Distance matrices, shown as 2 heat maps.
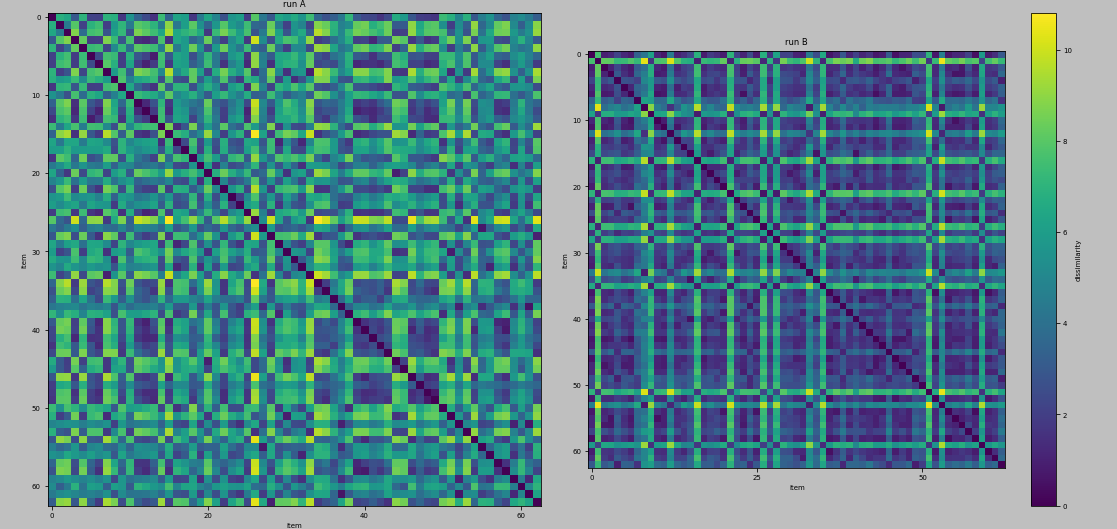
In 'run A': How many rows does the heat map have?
63
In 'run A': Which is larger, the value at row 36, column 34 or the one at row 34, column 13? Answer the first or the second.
the first
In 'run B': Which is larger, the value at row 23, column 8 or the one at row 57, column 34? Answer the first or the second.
the first
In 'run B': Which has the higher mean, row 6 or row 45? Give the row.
45
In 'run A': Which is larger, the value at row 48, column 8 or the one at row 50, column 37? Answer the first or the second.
the first
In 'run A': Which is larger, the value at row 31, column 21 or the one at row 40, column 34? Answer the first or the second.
the first
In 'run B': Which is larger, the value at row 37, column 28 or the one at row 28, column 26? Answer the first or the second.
the first
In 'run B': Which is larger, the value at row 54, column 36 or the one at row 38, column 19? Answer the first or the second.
the second
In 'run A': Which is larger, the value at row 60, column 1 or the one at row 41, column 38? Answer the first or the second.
the second
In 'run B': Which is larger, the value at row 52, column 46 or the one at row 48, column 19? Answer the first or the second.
the second
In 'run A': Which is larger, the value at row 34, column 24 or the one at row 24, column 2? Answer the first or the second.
the first
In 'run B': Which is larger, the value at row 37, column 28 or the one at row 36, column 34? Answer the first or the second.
the first
